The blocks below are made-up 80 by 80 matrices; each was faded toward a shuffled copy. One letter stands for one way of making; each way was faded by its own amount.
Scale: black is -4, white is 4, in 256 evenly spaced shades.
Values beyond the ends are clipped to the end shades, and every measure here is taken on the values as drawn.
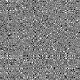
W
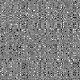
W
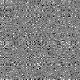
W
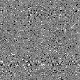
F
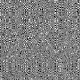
W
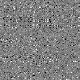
F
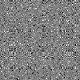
W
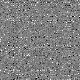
F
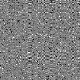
W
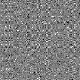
W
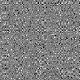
W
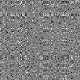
W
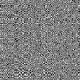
W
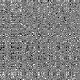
W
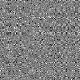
W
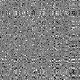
W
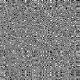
W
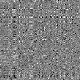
W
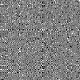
W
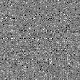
F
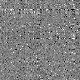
F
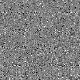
F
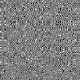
W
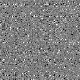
F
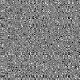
W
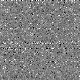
F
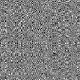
W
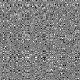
W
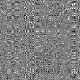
W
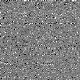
F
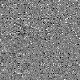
F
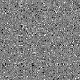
F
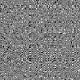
W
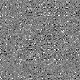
F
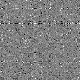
F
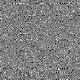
F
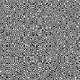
W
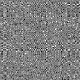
W
